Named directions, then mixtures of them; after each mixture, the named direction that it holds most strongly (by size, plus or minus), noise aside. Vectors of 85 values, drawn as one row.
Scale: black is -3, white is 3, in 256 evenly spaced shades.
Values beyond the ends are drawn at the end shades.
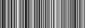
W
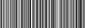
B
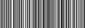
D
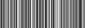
B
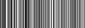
W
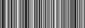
W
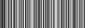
W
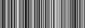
W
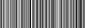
B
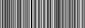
B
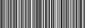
B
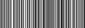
D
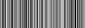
D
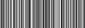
D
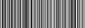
B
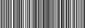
D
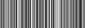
B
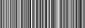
B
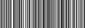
D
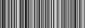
W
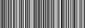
D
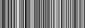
W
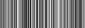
B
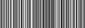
D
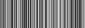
D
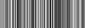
W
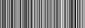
D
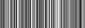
B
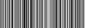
D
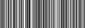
D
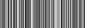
W
